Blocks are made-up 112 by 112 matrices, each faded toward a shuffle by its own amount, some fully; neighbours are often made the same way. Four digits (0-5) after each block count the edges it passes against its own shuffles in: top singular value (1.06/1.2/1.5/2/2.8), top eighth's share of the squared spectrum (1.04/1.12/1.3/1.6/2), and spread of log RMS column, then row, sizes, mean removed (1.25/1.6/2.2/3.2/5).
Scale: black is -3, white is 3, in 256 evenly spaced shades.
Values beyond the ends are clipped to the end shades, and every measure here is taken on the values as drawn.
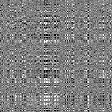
5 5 4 4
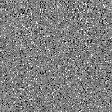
4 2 2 1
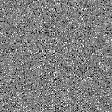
4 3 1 1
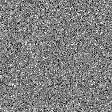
0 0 0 2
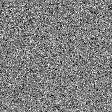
0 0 0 0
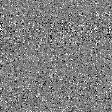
1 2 2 2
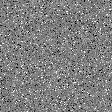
0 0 0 0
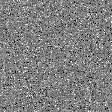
0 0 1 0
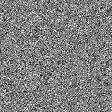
3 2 1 1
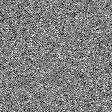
2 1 0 0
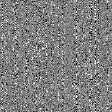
2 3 4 0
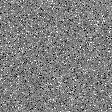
0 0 0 0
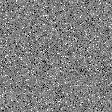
2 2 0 0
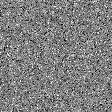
2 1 0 0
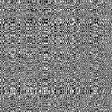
5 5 4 4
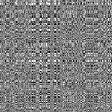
5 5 4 4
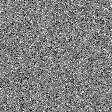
2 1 0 0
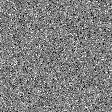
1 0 0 0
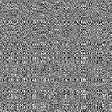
5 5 4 4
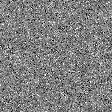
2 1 0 0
